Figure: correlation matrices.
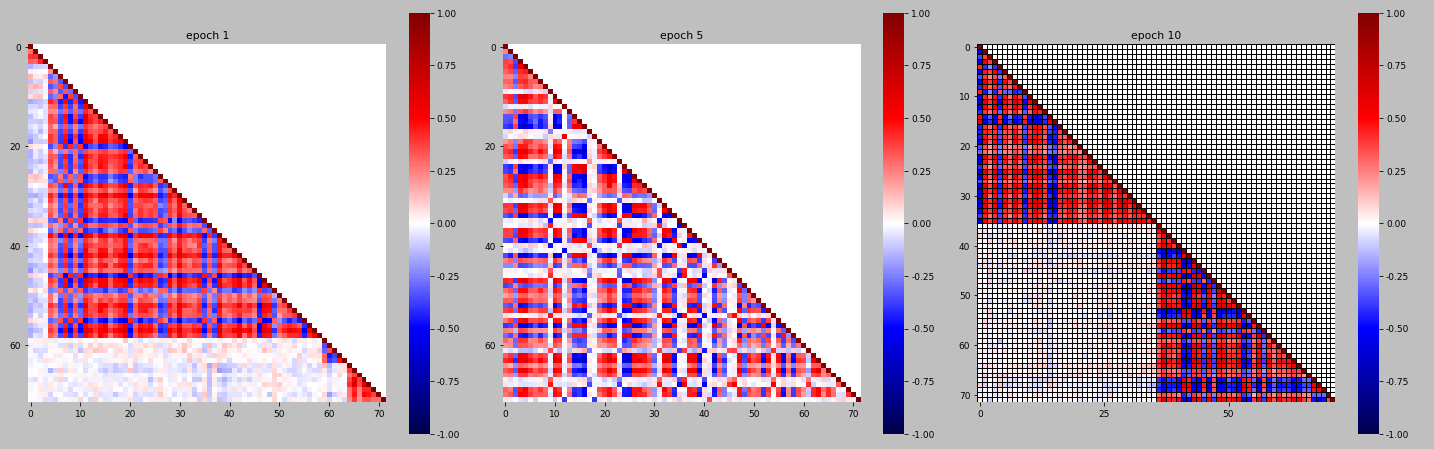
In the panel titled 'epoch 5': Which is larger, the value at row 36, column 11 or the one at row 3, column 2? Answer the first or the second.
the first
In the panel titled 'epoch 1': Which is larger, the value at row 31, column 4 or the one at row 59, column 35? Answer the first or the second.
the first
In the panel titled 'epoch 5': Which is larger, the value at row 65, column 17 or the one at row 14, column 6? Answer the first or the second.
the first
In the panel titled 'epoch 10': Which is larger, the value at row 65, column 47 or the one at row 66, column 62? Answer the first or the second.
the second
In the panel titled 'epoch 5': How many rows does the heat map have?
72
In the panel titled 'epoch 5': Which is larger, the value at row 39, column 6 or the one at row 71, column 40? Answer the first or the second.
the second
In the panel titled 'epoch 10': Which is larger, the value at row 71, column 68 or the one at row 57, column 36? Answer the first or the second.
the second
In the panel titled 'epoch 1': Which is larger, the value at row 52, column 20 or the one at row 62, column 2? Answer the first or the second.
the second
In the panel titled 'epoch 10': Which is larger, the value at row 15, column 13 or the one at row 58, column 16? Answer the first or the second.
the second
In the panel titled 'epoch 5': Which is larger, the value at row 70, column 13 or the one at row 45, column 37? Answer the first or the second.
the first
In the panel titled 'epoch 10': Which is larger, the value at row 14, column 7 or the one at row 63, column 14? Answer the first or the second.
the second
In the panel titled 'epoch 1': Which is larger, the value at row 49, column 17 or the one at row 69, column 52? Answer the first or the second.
the second
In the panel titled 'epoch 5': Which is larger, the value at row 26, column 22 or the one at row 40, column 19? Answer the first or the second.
the first
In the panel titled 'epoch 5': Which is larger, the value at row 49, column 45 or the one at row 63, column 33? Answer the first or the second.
the second
